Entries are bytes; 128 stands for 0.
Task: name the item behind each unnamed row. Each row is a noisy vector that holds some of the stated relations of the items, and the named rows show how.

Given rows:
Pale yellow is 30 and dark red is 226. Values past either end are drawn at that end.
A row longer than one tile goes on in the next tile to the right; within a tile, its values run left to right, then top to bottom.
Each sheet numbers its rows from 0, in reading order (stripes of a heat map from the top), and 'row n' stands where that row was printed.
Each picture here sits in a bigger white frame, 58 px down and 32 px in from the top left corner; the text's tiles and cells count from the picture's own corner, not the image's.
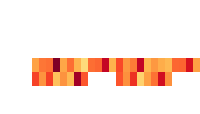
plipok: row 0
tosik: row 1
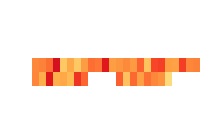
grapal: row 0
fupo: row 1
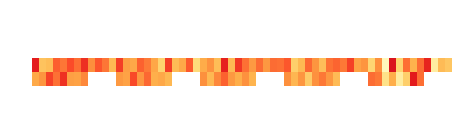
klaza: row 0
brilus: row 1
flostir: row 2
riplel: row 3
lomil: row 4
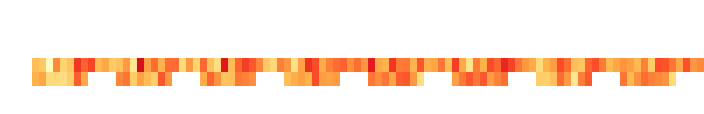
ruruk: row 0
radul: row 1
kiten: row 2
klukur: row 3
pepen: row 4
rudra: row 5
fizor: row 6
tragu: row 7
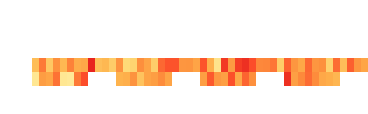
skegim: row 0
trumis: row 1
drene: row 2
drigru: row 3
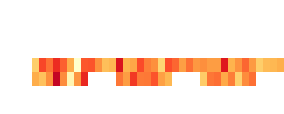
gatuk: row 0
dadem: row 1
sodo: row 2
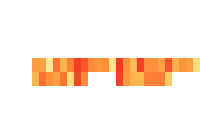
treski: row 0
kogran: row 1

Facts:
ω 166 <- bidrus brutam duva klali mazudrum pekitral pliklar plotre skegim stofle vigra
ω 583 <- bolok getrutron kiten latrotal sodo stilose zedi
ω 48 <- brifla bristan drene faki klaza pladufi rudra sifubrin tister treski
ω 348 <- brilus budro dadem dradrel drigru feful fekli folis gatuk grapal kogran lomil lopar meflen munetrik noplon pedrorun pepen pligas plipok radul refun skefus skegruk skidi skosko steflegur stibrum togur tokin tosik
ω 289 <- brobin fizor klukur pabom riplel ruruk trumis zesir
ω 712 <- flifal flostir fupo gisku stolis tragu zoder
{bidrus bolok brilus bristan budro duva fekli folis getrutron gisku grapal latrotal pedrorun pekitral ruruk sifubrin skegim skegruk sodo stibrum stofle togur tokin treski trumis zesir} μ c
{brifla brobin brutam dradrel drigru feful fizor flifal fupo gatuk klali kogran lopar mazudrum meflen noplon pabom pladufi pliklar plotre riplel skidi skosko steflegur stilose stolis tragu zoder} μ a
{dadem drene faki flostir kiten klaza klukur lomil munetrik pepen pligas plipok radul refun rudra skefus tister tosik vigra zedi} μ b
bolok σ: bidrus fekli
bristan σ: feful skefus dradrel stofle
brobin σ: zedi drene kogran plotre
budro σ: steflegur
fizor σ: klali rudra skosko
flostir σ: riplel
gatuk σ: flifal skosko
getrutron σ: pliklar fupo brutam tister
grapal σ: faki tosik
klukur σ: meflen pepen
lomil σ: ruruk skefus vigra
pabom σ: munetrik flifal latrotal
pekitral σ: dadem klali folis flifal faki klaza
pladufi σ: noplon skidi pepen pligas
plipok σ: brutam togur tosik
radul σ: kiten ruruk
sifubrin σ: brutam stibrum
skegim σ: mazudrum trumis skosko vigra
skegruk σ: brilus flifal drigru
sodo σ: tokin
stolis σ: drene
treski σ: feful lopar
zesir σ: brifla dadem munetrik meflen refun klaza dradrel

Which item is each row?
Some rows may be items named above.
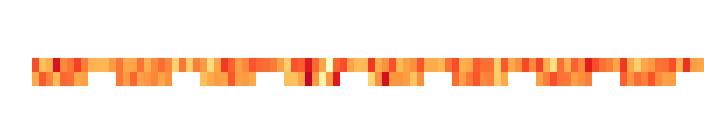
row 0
zedi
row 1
stilose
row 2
klukur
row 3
gatuk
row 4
latrotal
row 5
munetrik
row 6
rudra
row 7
brifla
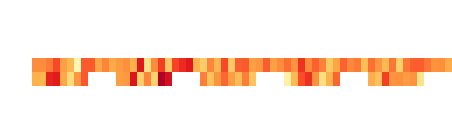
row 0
skegruk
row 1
sifubrin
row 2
stolis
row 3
pekitral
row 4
gisku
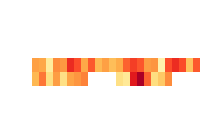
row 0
vigra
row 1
flifal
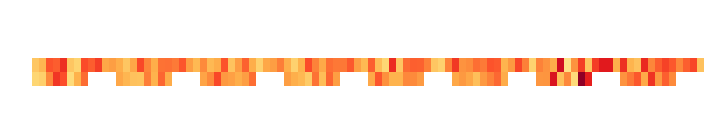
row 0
pabom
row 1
brobin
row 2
bolok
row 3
brobin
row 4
kiten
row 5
pliklar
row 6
sifubrin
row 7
tister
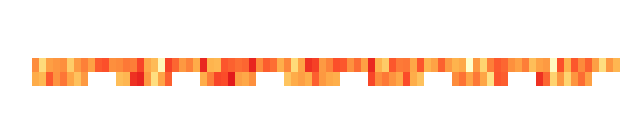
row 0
zesir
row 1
skegruk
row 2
klaza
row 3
klukur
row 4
pligas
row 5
bristan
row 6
skefus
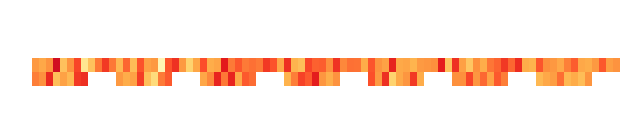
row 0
getrutron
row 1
skosko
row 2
faki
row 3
klaza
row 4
stibrum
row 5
pladufi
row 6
klali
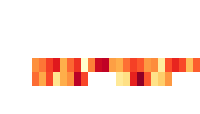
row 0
brutam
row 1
flifal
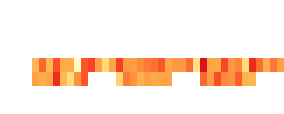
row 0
skosko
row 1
duva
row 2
dadem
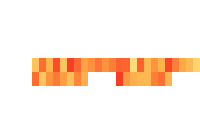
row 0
stolis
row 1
feful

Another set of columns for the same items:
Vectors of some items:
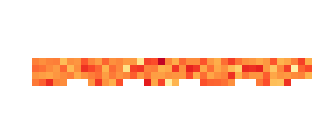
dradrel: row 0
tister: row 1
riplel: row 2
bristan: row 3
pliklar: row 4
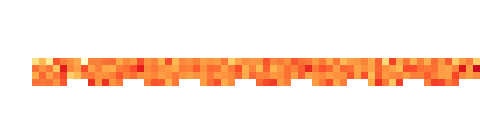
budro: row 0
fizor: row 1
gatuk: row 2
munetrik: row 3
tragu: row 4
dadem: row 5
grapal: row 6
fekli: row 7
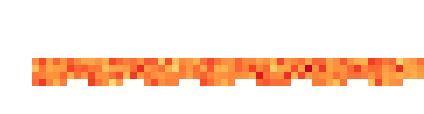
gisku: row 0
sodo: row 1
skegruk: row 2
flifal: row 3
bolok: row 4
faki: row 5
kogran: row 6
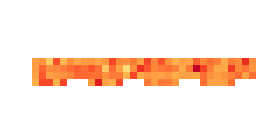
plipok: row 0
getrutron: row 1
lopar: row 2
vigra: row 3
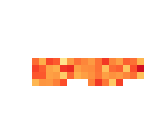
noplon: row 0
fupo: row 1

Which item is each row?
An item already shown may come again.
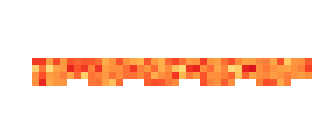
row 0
stolis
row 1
faki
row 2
bristan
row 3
treski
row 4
gatuk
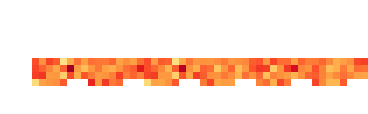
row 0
pligas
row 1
fizor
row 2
pligas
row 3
stilose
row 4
kiten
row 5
klali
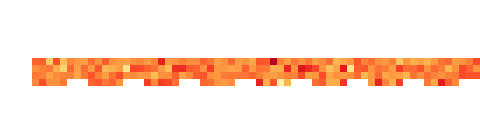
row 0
skegruk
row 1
brifla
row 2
ruruk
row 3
klaza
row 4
riplel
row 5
brutam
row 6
togur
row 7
klukur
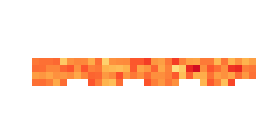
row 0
skosko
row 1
pekitral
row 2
treski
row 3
tosik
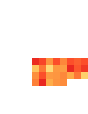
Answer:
stolis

